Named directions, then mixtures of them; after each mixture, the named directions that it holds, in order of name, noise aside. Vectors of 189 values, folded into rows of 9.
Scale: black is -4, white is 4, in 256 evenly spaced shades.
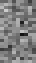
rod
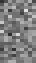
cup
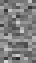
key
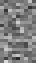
key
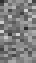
cup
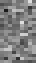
key, rod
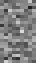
key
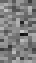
rod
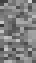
cup, key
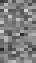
cup, rod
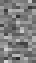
key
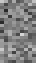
cup, rod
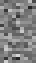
key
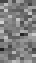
cup, rod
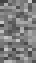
cup, key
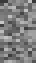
cup, key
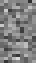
key
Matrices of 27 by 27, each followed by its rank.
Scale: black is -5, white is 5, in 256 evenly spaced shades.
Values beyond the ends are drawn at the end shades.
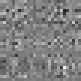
five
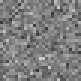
full rank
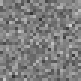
full rank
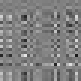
two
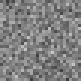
full rank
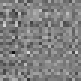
five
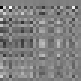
two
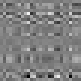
two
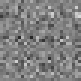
five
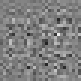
five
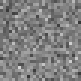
full rank
